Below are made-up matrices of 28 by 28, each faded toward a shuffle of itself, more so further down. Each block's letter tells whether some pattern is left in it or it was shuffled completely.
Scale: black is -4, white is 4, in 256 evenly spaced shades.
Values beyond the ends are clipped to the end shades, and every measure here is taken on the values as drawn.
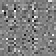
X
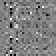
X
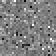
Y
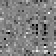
X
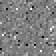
Y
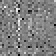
X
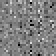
X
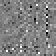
X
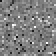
Y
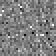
Y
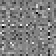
X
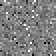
Y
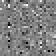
X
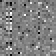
X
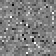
Y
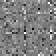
X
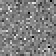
Y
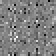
X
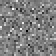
Y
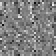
X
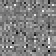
X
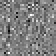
X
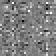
X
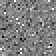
Y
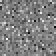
Y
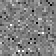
Y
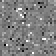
Y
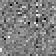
X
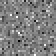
Y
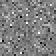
Y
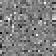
X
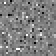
Y
